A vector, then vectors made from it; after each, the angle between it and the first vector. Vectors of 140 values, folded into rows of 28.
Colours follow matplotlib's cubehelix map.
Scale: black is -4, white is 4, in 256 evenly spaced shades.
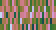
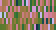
partly aligned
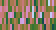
partly aligned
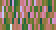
partly aligned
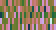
nearly opposite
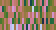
partly aligned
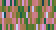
orthogonal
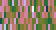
partly aligned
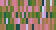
orthogonal
